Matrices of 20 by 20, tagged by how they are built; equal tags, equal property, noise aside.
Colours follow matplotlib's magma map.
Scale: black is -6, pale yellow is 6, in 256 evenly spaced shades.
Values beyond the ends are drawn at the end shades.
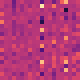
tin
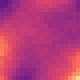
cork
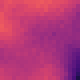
cork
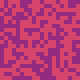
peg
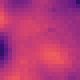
cork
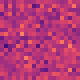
peg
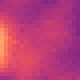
cork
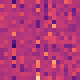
tin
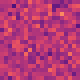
peg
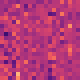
tin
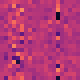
tin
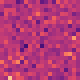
peg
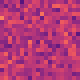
peg
